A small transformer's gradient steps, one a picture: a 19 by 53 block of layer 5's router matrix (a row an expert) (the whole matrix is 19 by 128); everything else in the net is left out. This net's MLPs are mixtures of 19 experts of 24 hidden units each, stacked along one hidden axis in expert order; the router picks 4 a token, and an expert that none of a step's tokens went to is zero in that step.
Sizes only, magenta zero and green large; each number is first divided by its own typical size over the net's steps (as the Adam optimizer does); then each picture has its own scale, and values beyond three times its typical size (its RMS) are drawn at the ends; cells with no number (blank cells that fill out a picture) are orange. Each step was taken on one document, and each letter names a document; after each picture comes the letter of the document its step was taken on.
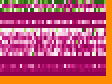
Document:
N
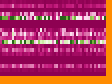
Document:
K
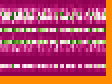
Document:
K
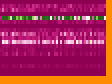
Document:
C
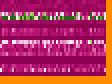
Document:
C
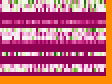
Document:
C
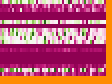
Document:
C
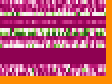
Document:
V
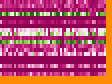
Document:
N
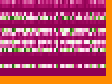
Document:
K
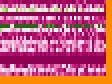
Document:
N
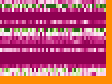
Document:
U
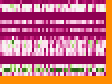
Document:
U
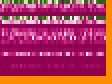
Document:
C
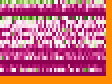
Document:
N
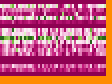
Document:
K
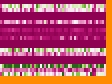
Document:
U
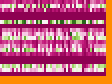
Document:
U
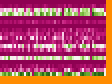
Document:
V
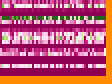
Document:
C
